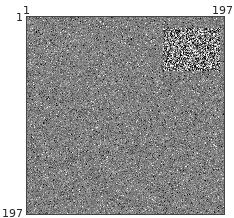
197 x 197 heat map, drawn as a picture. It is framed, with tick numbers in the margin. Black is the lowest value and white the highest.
In the top right lies a patch that is rougher than the rest. A few values lie far out on both sides of the bulk. The top right is the roughest part. No single row or column stands out from its neighbours. No regular stripes run through it.
